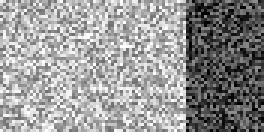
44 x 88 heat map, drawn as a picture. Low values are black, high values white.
On average the colour sits 60% of the way up the scale. The left part is higher, up to a seam about 70% of the way across. There are no regular stripes.
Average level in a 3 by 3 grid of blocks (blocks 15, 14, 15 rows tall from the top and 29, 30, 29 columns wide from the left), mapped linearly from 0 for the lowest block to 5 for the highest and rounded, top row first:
5 5 0 / 5 5 0 / 5 5 0
